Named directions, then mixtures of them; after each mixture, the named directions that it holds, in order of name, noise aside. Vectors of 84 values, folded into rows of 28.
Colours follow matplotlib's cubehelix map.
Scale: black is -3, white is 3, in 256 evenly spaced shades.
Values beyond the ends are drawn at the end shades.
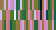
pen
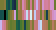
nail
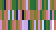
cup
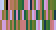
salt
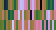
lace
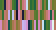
cup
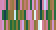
nail, pen, salt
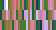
lace, salt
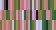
lace, salt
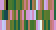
nail, salt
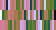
cup, pen, salt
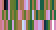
cup, lace, salt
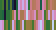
cup, lace, nail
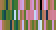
lace, nail, pen
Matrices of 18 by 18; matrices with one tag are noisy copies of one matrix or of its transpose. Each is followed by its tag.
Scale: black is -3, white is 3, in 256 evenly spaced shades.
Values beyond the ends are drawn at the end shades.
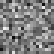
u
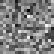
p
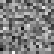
u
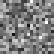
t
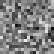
p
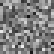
t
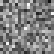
u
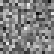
u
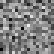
u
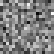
u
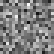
u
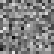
u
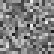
t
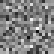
p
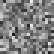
t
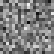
u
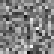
p
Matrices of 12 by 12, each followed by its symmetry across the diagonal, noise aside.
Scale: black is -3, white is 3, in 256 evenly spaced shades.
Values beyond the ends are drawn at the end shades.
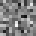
antisymmetric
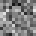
antisymmetric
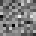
neither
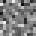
antisymmetric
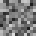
neither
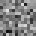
neither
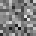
antisymmetric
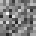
neither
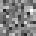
neither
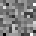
antisymmetric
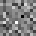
antisymmetric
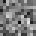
neither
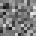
neither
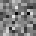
antisymmetric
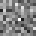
neither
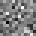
antisymmetric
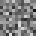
antisymmetric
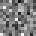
neither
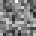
neither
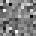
antisymmetric
